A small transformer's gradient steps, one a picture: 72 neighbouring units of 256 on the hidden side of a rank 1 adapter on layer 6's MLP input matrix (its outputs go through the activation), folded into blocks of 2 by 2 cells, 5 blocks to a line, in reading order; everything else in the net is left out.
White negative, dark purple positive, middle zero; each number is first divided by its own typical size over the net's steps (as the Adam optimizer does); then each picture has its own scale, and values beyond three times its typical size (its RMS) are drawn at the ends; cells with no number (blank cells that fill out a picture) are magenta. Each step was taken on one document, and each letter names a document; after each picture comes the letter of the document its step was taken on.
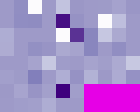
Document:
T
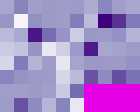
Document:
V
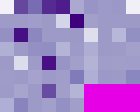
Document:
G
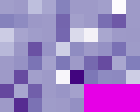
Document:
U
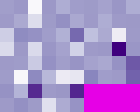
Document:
U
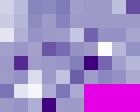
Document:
U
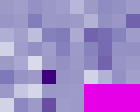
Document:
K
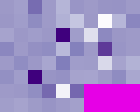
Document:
T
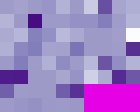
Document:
V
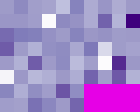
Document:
K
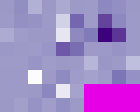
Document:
T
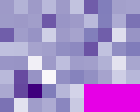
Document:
K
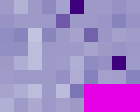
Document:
K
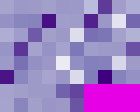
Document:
V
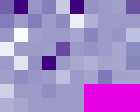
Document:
G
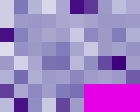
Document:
G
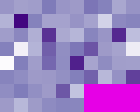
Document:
V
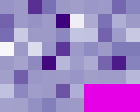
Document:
G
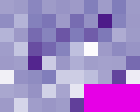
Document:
U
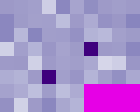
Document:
K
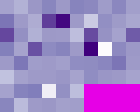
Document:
K
